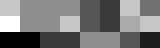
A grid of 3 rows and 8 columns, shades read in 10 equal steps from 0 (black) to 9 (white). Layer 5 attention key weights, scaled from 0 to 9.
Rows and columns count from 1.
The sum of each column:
16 10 12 14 11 9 16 12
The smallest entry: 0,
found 2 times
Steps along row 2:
down same up down down up up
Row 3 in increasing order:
0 0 1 2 2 3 5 5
